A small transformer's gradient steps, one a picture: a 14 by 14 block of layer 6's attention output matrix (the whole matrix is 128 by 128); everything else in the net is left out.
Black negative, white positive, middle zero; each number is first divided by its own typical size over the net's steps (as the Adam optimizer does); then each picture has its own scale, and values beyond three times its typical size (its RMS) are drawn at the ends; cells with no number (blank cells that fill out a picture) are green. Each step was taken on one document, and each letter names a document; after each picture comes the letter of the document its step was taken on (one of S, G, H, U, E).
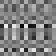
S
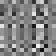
S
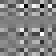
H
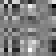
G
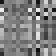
S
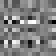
G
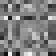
G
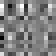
H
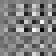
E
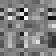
H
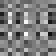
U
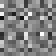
H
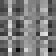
U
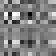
G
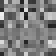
G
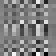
S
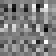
S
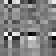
G
